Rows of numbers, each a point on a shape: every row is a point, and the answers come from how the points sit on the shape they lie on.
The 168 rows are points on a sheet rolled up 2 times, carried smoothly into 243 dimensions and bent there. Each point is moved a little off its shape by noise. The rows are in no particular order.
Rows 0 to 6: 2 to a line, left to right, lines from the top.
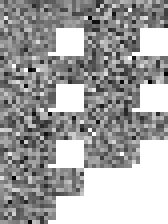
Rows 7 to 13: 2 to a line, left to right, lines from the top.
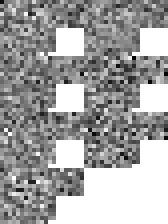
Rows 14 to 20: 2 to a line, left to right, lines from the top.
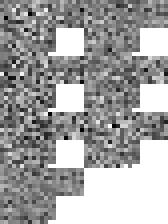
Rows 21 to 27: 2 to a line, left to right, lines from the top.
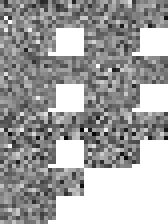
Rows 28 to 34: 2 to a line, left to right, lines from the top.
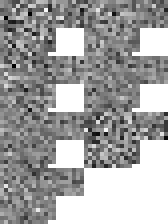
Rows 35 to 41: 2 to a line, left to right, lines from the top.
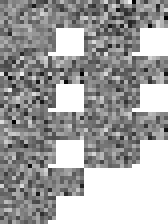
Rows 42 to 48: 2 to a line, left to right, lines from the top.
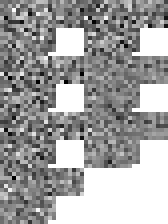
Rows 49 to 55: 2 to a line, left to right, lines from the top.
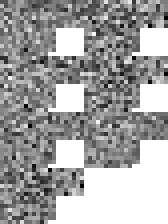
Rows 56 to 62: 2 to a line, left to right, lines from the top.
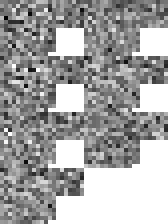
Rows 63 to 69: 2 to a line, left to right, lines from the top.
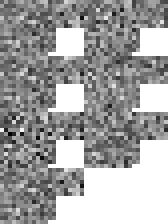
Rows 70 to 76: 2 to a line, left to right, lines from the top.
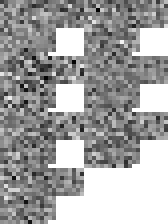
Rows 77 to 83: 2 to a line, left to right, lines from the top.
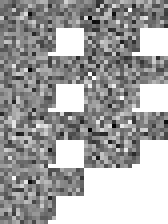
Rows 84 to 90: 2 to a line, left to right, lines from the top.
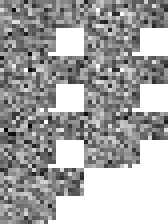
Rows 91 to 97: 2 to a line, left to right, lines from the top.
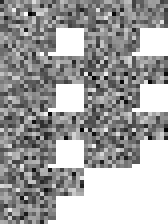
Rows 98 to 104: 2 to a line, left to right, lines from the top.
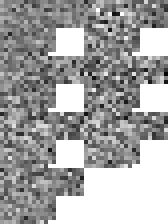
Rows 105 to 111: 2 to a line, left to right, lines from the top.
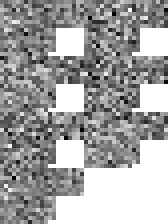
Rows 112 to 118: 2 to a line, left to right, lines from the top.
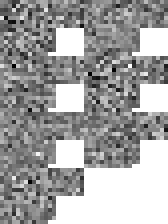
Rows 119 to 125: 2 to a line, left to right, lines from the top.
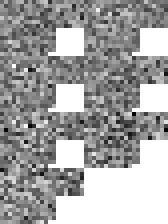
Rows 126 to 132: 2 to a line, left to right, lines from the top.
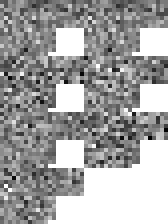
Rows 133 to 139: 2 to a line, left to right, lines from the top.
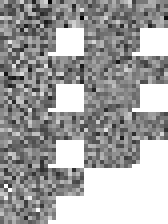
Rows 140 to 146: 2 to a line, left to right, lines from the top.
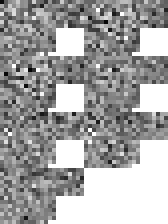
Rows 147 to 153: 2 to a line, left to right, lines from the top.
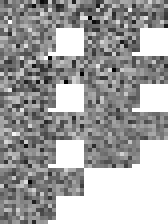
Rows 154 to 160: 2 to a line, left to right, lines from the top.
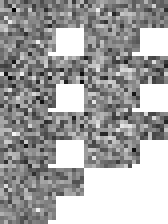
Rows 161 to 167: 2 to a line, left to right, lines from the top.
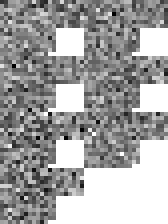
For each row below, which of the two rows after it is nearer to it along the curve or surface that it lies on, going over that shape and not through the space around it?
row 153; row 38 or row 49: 38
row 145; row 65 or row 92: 65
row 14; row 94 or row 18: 94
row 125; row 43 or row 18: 43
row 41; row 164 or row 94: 164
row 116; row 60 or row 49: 49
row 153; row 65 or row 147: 65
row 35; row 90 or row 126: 126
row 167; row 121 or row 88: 88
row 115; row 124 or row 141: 141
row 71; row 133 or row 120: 120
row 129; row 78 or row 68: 78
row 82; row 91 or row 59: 91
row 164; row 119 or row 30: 119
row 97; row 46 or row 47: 46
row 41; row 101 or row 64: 64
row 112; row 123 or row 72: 123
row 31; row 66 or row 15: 15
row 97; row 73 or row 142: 142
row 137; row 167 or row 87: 87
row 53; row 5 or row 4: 5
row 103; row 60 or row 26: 60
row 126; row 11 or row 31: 31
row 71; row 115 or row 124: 115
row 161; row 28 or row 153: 28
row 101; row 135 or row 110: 135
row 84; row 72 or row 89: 89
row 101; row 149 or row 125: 149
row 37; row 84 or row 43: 43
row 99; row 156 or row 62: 62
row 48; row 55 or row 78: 78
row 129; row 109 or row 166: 166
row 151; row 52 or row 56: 56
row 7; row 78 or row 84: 78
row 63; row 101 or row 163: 163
